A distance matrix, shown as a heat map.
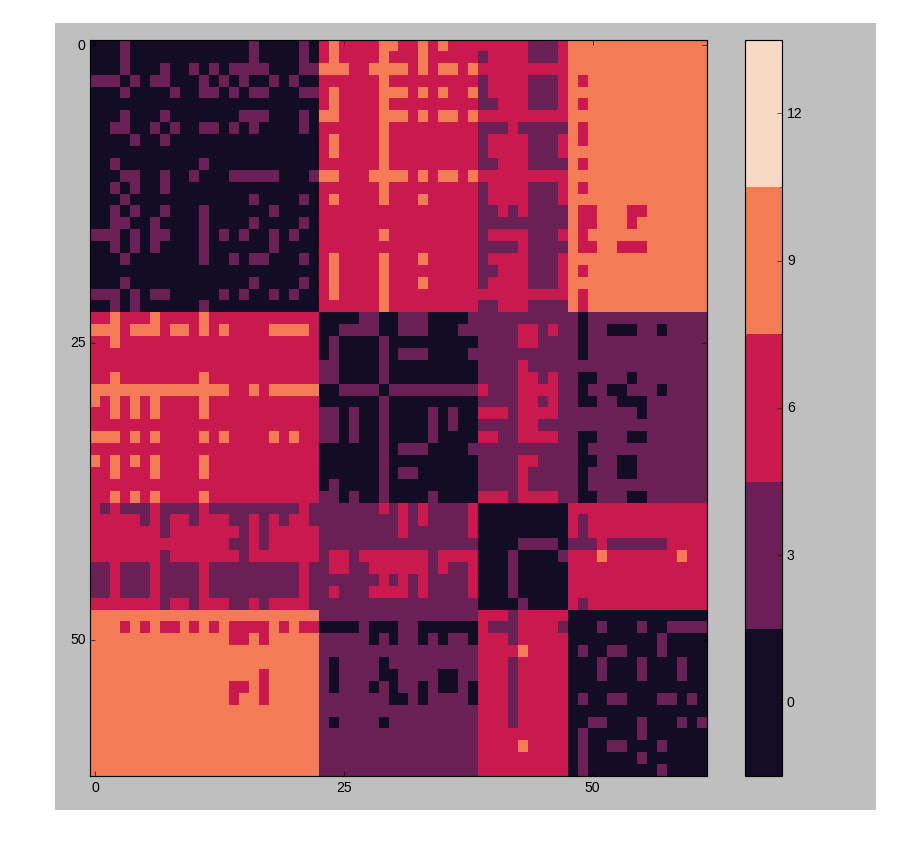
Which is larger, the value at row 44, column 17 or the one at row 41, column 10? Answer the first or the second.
the second
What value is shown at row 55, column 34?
3
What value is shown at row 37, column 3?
6
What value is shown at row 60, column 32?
3
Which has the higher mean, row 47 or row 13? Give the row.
13
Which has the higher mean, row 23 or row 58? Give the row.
58
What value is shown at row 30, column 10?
6
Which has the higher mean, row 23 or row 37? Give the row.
23
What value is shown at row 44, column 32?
6
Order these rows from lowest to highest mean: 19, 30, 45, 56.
30, 45, 19, 56
